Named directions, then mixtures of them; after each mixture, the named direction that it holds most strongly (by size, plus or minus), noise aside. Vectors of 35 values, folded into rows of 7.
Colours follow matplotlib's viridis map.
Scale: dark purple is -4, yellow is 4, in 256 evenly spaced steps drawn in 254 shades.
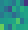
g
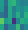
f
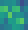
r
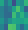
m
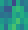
m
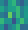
f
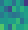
g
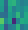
f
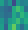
m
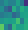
g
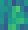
m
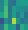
f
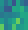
g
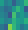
m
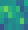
r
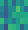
m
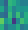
f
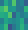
m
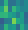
f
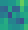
r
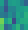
f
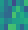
m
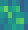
r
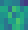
r
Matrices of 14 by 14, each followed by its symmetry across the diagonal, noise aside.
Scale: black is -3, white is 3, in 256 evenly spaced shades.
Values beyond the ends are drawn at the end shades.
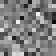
antisymmetric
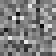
antisymmetric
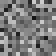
symmetric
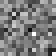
symmetric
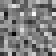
antisymmetric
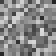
symmetric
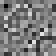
symmetric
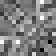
symmetric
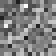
symmetric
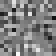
antisymmetric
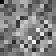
symmetric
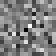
antisymmetric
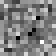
symmetric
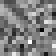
antisymmetric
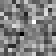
antisymmetric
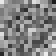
symmetric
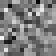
antisymmetric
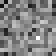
symmetric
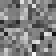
antisymmetric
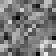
symmetric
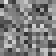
antisymmetric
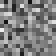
antisymmetric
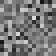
symmetric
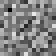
symmetric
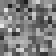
antisymmetric
